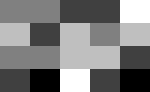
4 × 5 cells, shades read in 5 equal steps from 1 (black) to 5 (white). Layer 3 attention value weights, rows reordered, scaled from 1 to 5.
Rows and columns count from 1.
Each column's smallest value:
2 1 2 2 1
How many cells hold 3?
5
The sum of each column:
12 9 15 11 12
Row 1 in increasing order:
2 2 3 3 5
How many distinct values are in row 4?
3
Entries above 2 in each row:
3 4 4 1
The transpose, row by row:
3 4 3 2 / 3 2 3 1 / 2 4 4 5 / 2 3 4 2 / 5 4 2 1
